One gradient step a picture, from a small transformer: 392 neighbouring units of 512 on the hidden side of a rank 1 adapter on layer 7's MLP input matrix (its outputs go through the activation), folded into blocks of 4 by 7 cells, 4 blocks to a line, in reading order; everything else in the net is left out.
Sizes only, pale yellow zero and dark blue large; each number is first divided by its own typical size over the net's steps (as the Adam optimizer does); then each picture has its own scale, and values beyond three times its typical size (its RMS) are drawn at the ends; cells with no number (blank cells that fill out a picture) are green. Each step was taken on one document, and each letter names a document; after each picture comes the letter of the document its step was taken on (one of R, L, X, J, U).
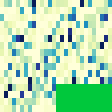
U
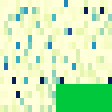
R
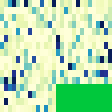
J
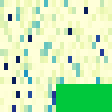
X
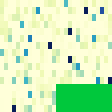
X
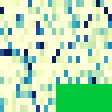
J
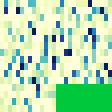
U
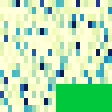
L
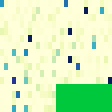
X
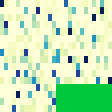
X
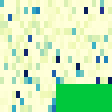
X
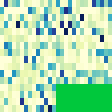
J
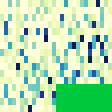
L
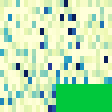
L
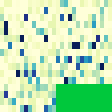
L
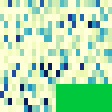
L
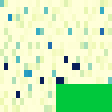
R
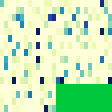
R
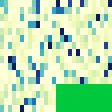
U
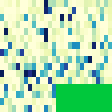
L
